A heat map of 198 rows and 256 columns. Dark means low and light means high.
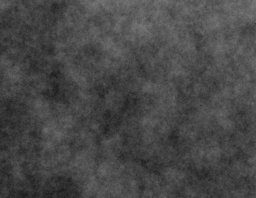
On average the colour sits 30% of the way up the scale. The halves do not mirror each other. No single row or column stands out from its neighbours. The histogram is bell-shaped. There is an overall slope up to the top right.
